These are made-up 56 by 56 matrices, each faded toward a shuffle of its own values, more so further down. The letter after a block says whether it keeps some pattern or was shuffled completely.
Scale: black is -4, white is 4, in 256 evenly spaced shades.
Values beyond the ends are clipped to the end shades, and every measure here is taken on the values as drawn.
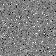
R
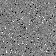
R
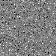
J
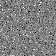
R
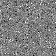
J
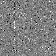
J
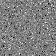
R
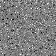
R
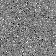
R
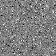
J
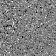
J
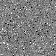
R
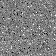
R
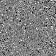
J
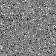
J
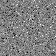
R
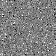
J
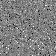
R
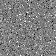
R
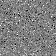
R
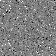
R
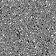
J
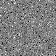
R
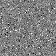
J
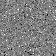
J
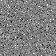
J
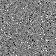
J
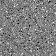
R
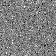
R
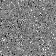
J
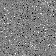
R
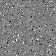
R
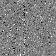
J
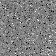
J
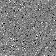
J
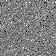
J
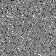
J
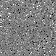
J
